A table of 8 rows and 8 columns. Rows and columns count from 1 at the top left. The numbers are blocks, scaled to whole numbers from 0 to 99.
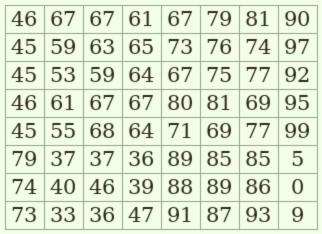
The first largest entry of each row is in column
8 8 8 8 8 5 6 7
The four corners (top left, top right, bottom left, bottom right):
46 90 73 9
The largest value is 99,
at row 5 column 8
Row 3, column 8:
92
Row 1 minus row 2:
1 8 4 -4 -6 3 7 -7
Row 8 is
73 33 36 47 91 87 93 9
